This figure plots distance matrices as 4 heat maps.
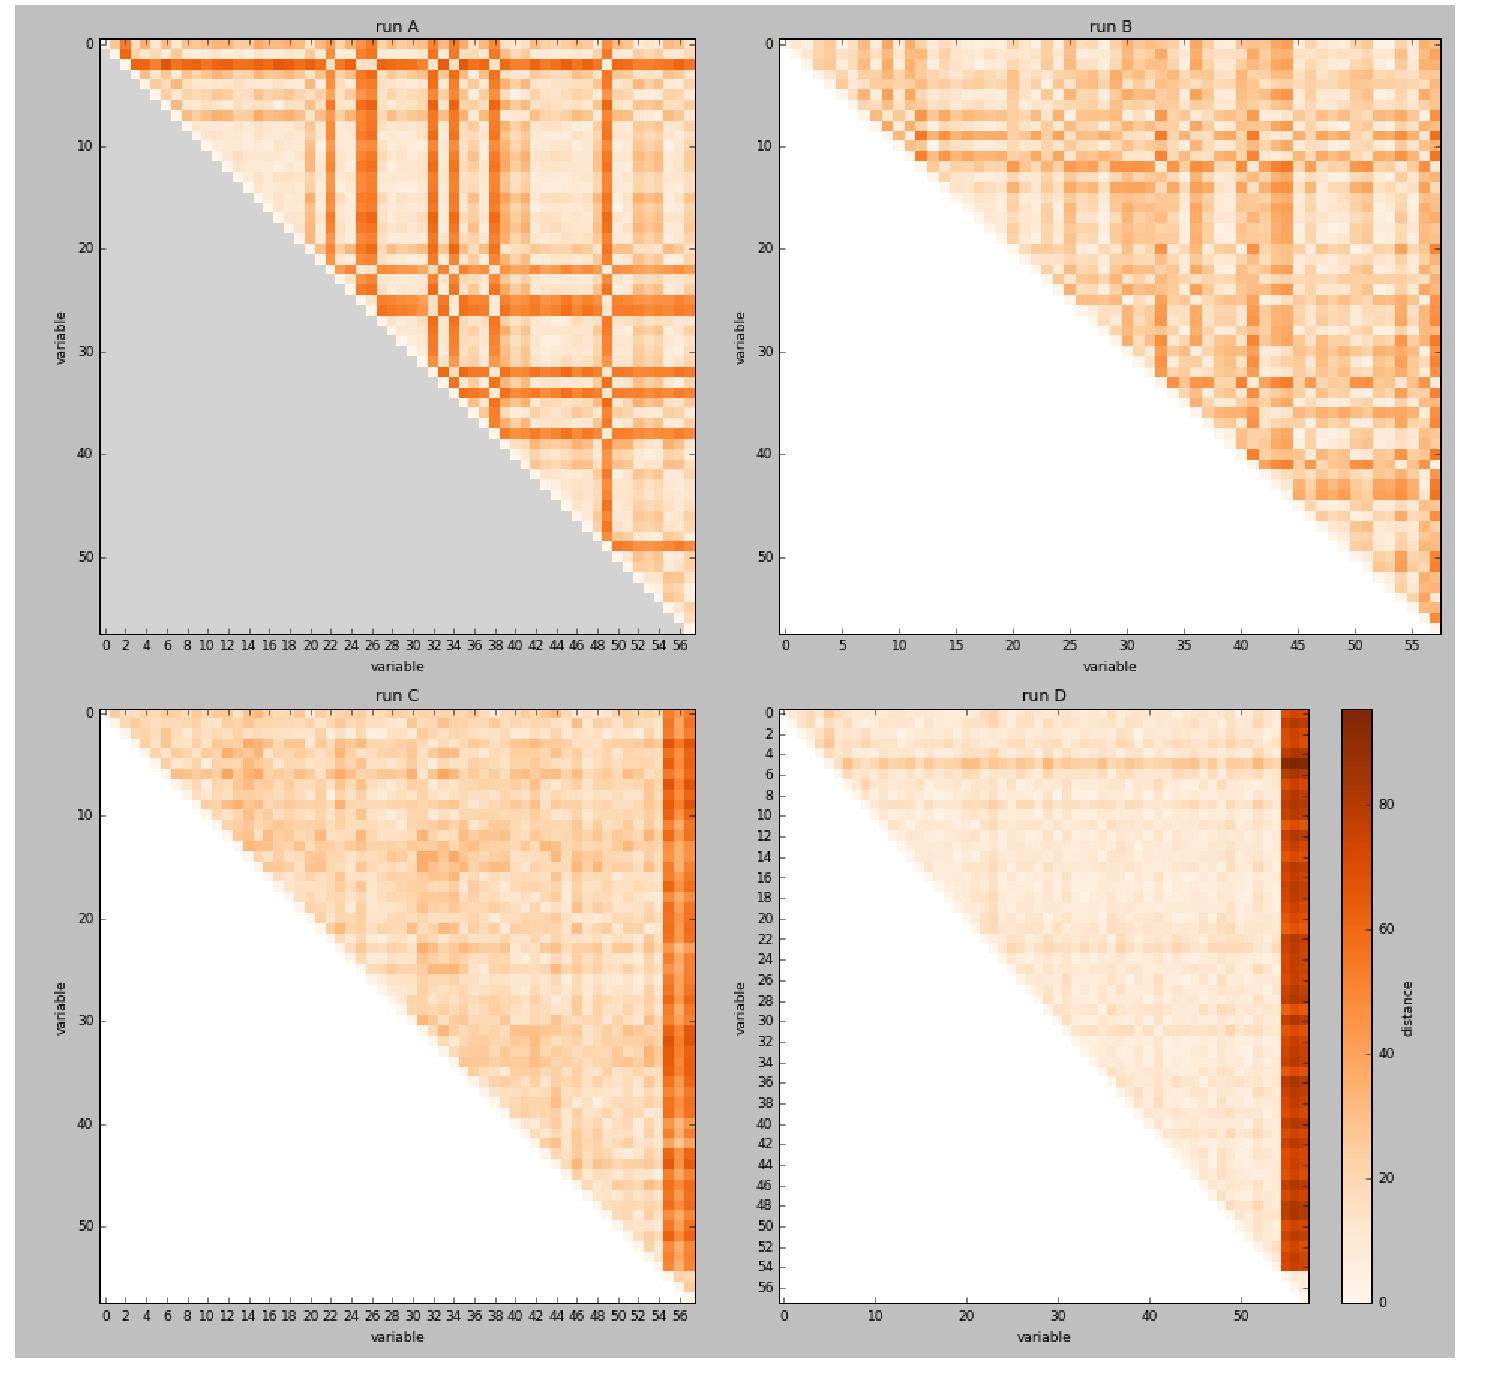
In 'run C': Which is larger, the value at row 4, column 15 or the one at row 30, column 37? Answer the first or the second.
the first
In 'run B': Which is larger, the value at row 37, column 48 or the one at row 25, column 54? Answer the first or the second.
the second
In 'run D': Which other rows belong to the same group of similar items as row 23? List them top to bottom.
0, 1, 2, 3, 4, 5, 6, 7, 8, 9, 10, 11, 12, 13, 14, 15, 16, 17, 18, 19, 20, 21, 22, 24, 25, 26, 27, 28, 29, 30, 31, 32, 33, 34, 35, 36, 37, 38, 39, 40, 41, 42, 43, 44, 45, 46, 47, 48, 49, 50, 51, 52, 53, 54
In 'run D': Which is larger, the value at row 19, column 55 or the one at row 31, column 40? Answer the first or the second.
the first
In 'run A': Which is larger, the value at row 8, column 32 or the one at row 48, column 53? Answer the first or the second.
the first
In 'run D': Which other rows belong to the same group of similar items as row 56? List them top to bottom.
55, 57
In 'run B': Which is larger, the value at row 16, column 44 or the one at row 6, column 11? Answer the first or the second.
the first
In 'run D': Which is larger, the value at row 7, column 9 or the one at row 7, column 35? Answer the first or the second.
the first
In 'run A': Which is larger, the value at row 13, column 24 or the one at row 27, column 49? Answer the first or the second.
the second
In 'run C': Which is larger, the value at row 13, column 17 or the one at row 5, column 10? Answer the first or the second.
the first
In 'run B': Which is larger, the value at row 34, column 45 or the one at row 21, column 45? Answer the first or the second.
the first
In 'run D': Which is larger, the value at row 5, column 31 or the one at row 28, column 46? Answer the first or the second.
the first
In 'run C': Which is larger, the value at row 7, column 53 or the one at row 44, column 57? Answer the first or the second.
the second
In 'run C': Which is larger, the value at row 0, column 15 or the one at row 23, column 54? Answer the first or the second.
the first
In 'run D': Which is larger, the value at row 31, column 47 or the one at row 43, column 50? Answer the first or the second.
the first
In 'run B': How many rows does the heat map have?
58
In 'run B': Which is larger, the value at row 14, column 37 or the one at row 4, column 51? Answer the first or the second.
the first
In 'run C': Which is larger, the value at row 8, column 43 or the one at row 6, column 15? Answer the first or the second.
the second
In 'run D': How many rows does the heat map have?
58
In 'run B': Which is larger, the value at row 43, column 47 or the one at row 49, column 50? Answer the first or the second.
the first
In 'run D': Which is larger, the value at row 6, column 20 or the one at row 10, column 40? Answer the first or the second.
the first
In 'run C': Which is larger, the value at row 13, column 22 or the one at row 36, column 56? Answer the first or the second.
the second
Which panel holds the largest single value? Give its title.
run D
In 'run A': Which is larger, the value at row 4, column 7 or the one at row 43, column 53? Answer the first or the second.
the first
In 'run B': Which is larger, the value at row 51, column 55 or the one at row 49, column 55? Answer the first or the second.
the first
